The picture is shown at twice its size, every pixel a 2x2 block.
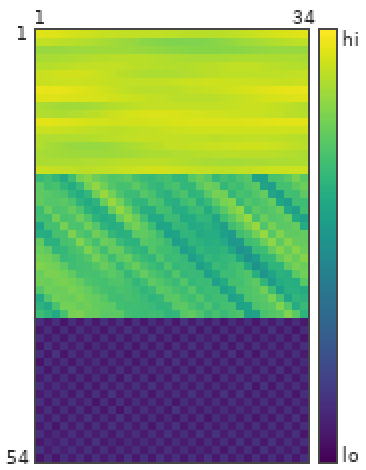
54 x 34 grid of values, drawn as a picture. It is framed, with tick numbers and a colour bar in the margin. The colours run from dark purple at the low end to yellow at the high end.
It is made of 3 by 1 panels. Panel 1,1: very high, streaked across, faint in contrast. Panel 2,1: high, slanting down to the right. Panel 3,1: very low, checkered, faint in contrast.
